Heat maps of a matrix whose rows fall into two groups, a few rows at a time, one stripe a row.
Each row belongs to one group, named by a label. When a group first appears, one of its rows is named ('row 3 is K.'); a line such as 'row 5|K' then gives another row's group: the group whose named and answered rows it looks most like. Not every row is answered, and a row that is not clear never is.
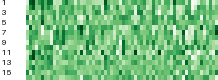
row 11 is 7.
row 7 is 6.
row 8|6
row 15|6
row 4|6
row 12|7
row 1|7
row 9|6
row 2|7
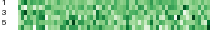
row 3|7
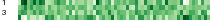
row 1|7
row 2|7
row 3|7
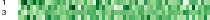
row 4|6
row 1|7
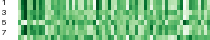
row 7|7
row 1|7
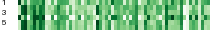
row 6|7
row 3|7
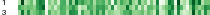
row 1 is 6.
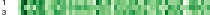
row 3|7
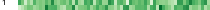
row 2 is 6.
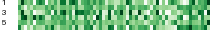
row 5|6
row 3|6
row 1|6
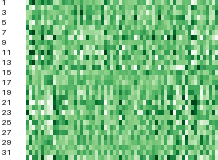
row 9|7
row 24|6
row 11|7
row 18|6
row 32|6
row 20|6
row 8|6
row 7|7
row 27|6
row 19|6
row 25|6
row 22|6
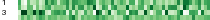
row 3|7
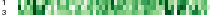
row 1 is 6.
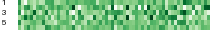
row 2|6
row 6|6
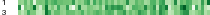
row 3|6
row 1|6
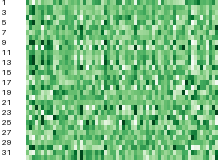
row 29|7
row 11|7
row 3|7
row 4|6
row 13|7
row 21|7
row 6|6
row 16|6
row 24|6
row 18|7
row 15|7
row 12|7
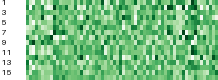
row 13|6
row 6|6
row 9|7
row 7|6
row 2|6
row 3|7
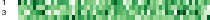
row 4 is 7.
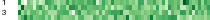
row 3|6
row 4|7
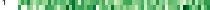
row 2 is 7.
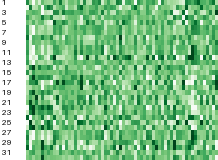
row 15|6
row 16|7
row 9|6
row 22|7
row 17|6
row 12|6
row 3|6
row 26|7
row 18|6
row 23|7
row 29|6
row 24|6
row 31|7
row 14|7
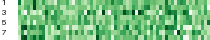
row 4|6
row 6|7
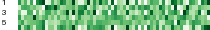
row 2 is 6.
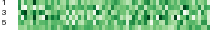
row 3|7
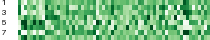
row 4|6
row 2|6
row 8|7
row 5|7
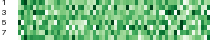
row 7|6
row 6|7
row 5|6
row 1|7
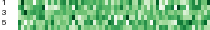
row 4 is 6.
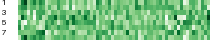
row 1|7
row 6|6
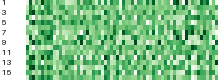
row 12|7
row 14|7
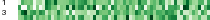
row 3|7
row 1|6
